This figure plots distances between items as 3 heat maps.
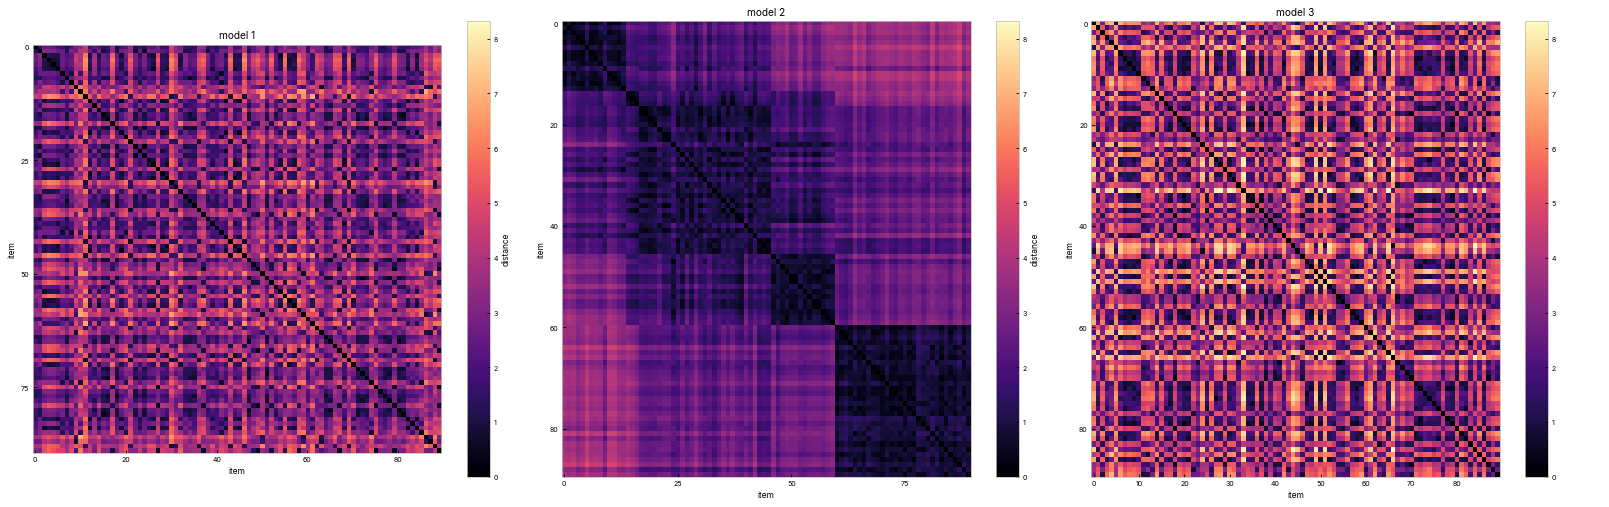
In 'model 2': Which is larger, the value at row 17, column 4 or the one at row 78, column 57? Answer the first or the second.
the second
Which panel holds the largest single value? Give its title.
model 3
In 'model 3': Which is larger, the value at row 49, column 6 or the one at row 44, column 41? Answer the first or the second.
the first
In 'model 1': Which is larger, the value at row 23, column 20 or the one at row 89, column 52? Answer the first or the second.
the first
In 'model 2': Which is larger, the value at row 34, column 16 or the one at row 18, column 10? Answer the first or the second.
the second
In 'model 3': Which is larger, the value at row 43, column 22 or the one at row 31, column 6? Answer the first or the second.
the second
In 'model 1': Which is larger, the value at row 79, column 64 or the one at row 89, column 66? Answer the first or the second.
the second
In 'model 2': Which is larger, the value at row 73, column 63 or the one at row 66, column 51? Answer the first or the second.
the second
